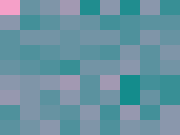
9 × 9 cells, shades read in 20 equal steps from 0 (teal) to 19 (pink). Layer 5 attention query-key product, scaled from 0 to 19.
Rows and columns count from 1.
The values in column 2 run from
4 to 9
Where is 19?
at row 1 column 1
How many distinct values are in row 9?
5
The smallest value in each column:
5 4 5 3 1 4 0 4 3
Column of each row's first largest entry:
1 1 8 7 7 4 1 7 3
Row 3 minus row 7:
-5 -1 2 -3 2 0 5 2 4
